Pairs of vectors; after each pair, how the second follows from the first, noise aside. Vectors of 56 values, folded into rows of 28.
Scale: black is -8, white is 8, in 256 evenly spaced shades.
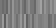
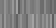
wrapped around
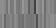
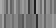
scaled up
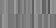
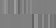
partly zeroed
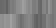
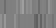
partly zeroed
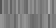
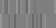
partly zeroed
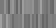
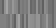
wrapped around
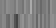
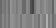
wrapped around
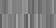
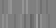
partly zeroed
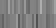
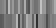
scaled up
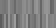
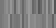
wrapped around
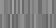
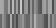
scaled up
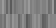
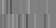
partly zeroed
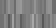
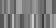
scaled up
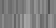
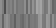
wrapped around
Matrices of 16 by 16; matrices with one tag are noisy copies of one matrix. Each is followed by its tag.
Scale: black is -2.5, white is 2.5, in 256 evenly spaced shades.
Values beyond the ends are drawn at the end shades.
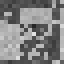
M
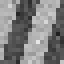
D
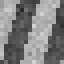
D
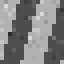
D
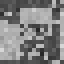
M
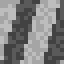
D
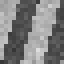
D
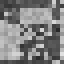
M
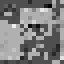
M
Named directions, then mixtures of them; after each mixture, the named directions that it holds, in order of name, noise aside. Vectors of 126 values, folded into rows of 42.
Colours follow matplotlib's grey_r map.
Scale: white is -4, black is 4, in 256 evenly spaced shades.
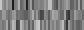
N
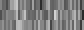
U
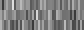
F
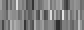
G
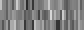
G, N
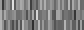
F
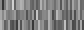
F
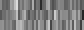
U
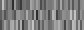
F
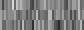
F, G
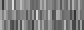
F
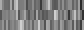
N, U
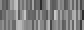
U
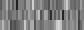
G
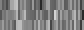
U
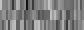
G, N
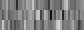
G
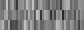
F, G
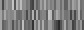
F, G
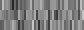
F, U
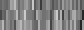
G, U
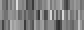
G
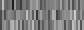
F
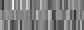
F, N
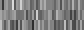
F
